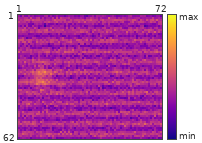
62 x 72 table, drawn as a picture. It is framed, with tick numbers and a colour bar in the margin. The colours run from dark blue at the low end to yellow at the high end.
Average level on the scale: 40%. Odd rows or columns: none. Bumps: one, in the middle left. Ninth with the highest average: middle left. Slope: none. Stripes: horizontal, repeating 12 times.
